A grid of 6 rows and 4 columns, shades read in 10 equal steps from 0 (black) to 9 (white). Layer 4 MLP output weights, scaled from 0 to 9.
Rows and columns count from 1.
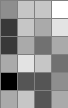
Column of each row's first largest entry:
4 4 2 2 4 2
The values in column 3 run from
3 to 7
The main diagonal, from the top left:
5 7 4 4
